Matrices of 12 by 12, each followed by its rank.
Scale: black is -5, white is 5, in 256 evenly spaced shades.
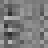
two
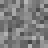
full rank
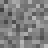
full rank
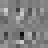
two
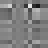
one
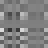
one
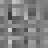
two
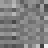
two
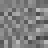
two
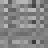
two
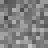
full rank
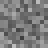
full rank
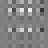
one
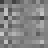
two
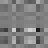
one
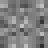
two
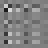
one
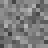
full rank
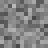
full rank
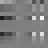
one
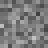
full rank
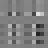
one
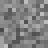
full rank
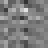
two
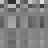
one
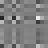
one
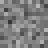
full rank
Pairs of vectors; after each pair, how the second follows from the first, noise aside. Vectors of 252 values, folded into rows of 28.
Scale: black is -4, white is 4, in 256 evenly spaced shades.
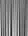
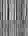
wrapped around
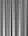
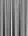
negated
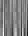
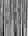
negated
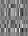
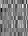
wrapped around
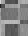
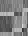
wrapped around
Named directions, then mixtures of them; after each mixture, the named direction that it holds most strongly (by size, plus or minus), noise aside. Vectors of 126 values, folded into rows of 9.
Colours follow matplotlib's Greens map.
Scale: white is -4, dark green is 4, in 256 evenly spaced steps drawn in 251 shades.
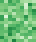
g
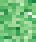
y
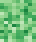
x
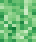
x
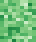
g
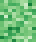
g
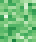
g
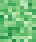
g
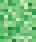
g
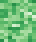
x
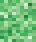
g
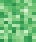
x
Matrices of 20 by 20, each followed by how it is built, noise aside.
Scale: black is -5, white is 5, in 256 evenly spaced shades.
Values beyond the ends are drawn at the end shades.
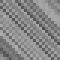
Toeplitz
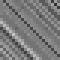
Toeplitz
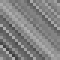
Toeplitz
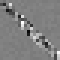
banded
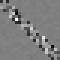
banded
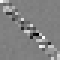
banded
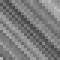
Toeplitz
